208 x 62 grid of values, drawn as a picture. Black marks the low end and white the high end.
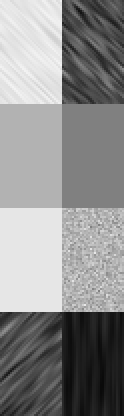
It is made of 4 by 2 panels. Panel 1,1: very high, slanting down to the right, faint in contrast. Panel 1,2: low, slanting down to the right. Panel 2,1: high, flat. Panel 2,2: middling, flat. Panel 3,1: very high, flat. Panel 3,2: high, fine-grained. Panel 4,1: low, slanting up to the right. Panel 4,2: very low, streaked downward, faint in contrast.
